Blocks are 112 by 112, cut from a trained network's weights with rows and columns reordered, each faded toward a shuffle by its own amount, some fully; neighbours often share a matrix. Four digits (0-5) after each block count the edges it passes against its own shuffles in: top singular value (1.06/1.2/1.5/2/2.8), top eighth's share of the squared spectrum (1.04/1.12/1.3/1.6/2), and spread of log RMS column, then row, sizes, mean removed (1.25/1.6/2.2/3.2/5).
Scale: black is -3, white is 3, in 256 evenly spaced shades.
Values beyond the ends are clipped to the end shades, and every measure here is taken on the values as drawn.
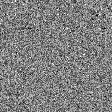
3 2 0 1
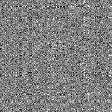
4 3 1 3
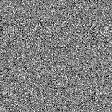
4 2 0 2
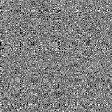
4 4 2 2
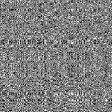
5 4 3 3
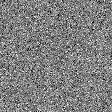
2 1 0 0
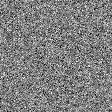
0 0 0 0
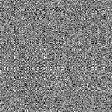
5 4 2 3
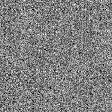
3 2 0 1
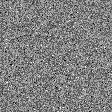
0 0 0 0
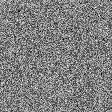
2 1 0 0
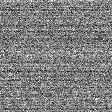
4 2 0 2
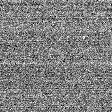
3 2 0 0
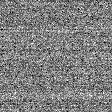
3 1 0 0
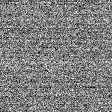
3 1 0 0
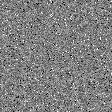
0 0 0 0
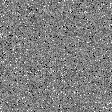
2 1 0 1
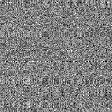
4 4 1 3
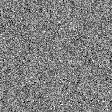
3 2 0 1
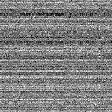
5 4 2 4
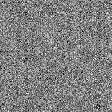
3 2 0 1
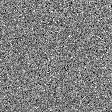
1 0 0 0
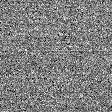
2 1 0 0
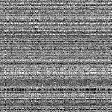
5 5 3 4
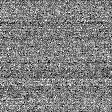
3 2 0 1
